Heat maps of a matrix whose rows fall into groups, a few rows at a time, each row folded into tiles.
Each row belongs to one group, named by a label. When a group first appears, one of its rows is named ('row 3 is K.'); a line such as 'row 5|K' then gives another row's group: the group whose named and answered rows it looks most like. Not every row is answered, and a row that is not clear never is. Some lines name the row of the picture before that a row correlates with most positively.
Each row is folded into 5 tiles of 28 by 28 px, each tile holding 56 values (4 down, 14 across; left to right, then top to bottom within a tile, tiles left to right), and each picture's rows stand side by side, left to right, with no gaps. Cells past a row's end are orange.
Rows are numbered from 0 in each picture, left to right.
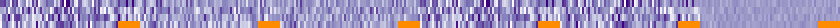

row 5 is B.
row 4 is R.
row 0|R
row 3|R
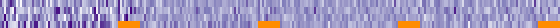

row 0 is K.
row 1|K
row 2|B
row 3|B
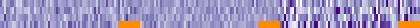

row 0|K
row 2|K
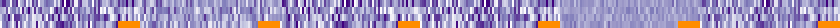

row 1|B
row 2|R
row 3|R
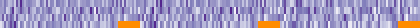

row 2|B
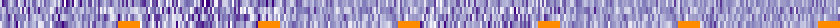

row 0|R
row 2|B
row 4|B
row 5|B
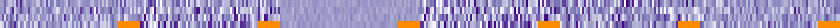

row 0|B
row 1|K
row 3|K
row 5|K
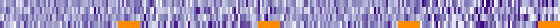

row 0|K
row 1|K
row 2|K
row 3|R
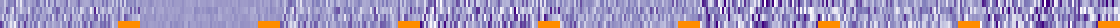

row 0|K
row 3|K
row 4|B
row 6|B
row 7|R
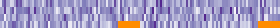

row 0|B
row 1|B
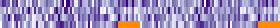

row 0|R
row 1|R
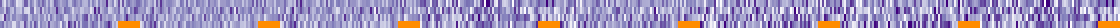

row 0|K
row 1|B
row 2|B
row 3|R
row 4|K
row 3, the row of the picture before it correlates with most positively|0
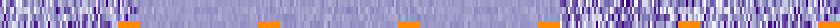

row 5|K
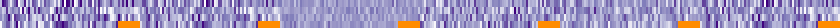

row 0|R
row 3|K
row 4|B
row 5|R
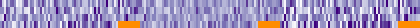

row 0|K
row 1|K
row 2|K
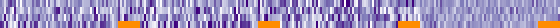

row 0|K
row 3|B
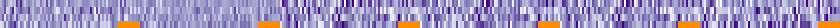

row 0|B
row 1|K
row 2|R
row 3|R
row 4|R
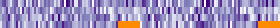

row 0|R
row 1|R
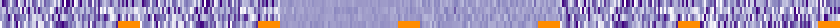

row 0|R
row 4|R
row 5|K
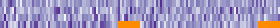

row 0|K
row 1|B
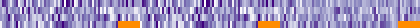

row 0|R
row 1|R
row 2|K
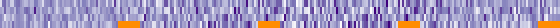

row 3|B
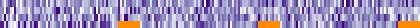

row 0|K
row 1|R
